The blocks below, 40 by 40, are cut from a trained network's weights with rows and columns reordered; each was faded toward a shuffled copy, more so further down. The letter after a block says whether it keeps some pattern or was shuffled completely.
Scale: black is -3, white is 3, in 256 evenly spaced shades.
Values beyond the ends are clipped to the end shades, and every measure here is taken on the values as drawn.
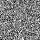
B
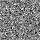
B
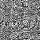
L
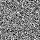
B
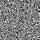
B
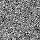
B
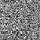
L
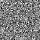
L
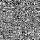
L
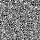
B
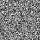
L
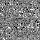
L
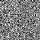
L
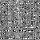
L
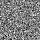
B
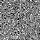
L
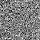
L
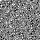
B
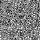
L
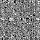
L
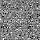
L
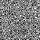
L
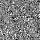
B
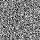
L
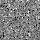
B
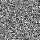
L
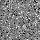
B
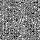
L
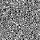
L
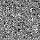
L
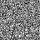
L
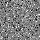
B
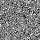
B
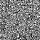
L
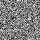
B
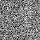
L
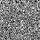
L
